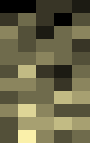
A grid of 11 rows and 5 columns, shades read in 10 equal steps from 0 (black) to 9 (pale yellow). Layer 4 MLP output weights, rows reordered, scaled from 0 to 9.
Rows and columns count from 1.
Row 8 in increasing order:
3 4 4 6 7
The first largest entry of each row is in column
3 2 1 1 3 2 1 4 2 4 2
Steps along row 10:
up same up down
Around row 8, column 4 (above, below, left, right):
2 3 4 6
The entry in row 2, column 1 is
2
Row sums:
5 11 18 17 20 17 21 24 24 28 24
